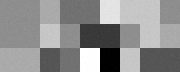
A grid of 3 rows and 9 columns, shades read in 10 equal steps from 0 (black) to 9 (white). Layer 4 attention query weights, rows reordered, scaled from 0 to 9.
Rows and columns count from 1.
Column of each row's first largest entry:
6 3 5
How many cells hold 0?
1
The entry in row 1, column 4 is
4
